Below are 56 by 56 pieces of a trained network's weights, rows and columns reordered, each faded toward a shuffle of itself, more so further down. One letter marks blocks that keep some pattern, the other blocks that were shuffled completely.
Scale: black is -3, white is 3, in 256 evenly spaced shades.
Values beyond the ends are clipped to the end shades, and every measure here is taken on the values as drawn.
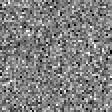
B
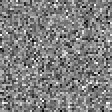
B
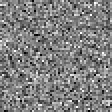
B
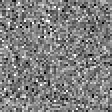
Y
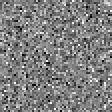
Y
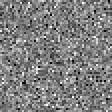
Y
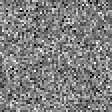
Y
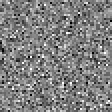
Y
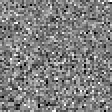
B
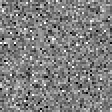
Y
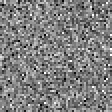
Y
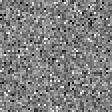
Y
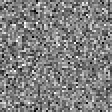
B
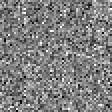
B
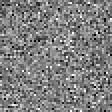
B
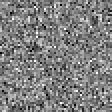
B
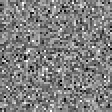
B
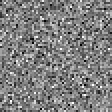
Y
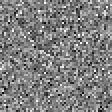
Y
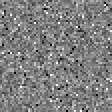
Y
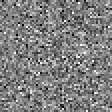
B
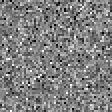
Y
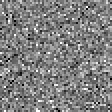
Y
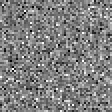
Y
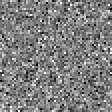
Y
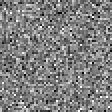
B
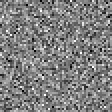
Y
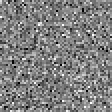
Y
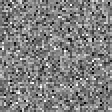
Y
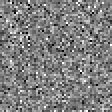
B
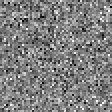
Y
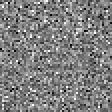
B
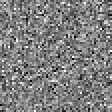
Y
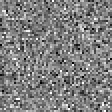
B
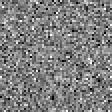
Y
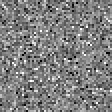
Y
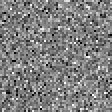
B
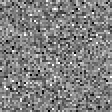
Y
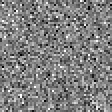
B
